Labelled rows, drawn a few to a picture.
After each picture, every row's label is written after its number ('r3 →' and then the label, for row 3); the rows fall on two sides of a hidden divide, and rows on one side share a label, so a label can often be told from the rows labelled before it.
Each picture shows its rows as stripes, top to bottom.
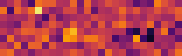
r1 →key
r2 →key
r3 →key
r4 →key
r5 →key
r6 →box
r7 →key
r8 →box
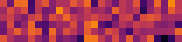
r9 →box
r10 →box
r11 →key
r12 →key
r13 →key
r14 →key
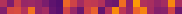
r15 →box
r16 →key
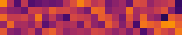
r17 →box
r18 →key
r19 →key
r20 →key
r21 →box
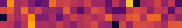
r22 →key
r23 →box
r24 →key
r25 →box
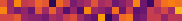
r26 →box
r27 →key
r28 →key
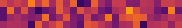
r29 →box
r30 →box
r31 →box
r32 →box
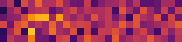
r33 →box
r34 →key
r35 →box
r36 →box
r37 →key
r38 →key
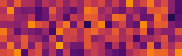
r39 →key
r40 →key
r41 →key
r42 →key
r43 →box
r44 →key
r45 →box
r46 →key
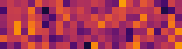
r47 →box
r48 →key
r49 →key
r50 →key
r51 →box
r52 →box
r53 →box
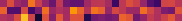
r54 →box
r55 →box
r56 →box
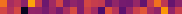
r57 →key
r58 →key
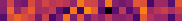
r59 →box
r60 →key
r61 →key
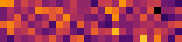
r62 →key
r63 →box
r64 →key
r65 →box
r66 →key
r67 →key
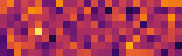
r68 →box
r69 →key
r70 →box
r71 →box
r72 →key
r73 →box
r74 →key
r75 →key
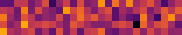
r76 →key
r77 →box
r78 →box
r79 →key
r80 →box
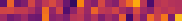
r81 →box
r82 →box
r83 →box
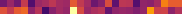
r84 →box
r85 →key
